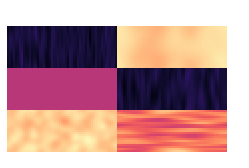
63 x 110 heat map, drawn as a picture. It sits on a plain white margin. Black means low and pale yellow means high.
The table splits into 3 rows of 2 panels. Panel 1,1: very low, streaked downward, faint in contrast. Panel 1,2: very high, smooth, faint in contrast. Panel 2,1: middling, flat. Panel 2,2: very low, streaked downward, faint in contrast. Panel 3,1: very high, blotchy, faint in contrast. Panel 3,2: high, streaked across.
